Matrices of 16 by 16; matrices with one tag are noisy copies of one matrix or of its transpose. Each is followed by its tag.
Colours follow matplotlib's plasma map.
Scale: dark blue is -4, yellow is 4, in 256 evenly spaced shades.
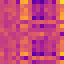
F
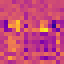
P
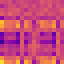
F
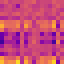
F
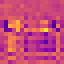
P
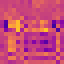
P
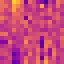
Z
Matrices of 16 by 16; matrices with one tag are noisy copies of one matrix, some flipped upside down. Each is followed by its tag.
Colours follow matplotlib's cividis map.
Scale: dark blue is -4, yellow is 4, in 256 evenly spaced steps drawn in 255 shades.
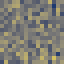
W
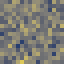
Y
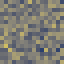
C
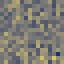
W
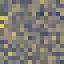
C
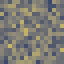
Y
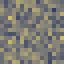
Y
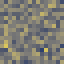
C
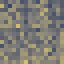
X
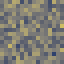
Y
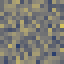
Y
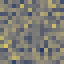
C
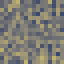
W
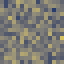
Y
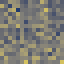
X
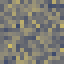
Y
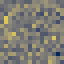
C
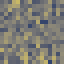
W
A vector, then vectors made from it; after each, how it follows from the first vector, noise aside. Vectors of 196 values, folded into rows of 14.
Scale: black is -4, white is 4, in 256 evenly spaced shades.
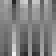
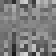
sign-scrambled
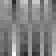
copied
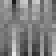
copied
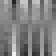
copied
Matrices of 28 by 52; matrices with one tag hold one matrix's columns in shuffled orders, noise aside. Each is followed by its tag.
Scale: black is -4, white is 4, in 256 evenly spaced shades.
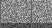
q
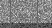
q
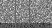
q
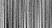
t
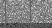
q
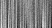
t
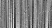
t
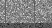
q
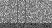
q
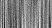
t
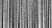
t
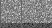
q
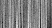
t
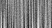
t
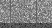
q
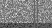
q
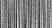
t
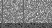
q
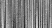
t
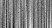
t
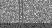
q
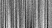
t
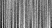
t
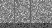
q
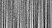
t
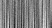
t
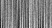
t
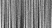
t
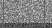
q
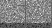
q
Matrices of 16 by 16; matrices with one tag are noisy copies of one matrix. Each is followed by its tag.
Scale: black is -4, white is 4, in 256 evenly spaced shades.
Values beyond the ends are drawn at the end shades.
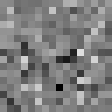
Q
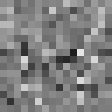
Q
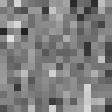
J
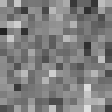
J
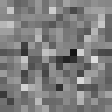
Q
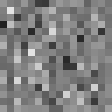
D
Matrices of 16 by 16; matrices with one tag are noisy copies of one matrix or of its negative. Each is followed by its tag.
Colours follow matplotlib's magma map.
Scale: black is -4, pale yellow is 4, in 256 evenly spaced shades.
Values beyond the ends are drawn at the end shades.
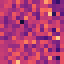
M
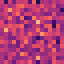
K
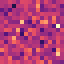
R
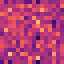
K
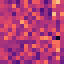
M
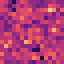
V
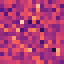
R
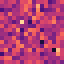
R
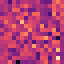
M
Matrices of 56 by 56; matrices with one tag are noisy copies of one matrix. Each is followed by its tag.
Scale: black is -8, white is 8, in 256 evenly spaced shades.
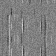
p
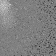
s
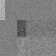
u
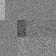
u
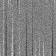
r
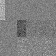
u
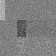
u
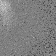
s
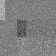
u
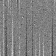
r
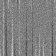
r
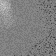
s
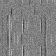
p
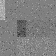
u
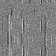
p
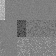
u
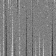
r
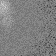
s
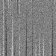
r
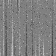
r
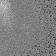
s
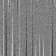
r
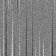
r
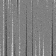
r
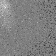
s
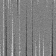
r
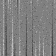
r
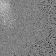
s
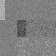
u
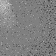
s
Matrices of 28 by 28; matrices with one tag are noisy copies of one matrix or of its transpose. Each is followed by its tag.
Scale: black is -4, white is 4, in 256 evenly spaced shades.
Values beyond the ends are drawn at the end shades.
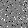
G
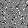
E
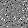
G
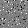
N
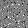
E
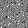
E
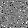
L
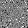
L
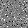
G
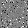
L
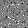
E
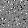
N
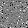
L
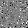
L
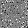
L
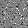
E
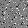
E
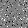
G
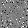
L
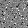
E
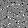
E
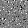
N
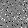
G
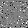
L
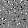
N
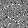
E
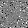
L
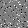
G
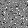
E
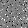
G
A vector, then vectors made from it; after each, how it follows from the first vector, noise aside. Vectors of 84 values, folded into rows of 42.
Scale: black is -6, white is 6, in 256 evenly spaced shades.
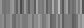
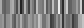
scaled up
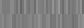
shrunk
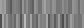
reversed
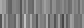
reversed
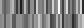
scaled up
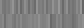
shrunk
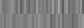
shrunk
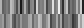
scaled up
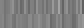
shrunk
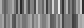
scaled up
